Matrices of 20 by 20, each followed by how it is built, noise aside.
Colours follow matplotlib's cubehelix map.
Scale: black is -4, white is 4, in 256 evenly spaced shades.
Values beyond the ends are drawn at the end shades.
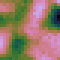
smooth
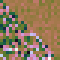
lower triangular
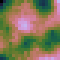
smooth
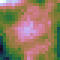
smooth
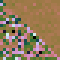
lower triangular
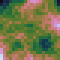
smooth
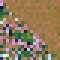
lower triangular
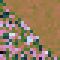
lower triangular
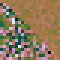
lower triangular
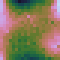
smooth
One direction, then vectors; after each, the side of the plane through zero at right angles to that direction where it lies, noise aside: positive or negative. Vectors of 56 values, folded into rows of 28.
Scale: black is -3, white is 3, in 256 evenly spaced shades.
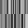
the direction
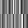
negative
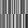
negative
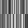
negative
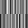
negative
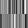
negative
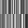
negative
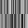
positive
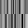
positive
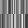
negative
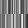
negative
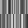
negative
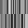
positive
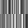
negative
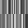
negative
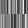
positive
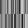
positive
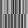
positive
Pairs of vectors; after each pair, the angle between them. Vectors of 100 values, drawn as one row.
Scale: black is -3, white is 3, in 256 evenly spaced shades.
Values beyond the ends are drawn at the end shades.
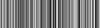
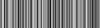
partly aligned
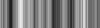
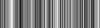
partly opposed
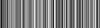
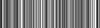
partly aligned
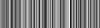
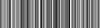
nearly opposite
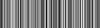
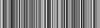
nearly opposite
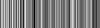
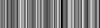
orthogonal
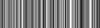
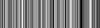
nearly parallel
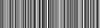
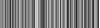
partly aligned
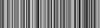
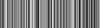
nearly parallel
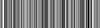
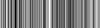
orthogonal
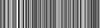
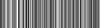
nearly parallel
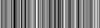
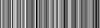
nearly opposite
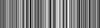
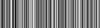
orthogonal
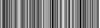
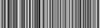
partly aligned
